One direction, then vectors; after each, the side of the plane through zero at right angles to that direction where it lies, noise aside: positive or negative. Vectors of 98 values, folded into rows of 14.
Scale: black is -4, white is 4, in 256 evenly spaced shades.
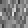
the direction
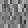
positive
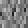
negative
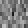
negative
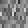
positive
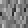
negative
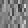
negative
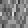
positive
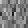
negative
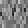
negative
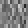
positive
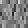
negative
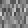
positive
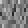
negative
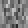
positive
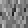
negative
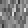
positive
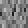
negative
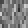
positive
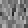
negative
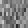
negative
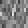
positive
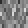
positive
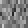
negative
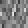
positive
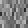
negative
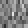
positive
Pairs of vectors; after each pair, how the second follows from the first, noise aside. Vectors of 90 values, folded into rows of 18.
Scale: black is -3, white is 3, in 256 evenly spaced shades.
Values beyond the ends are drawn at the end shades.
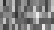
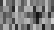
negated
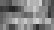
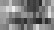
negated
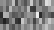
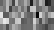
negated
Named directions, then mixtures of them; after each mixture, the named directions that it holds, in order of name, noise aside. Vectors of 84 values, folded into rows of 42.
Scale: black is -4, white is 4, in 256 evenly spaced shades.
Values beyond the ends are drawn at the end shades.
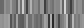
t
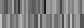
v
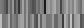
v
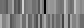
t, v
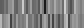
t, v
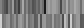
v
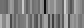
t, v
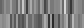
t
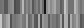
t, v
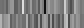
t, v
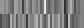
t, v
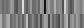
t, v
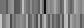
t, v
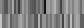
v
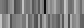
t, v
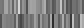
t, v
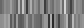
t
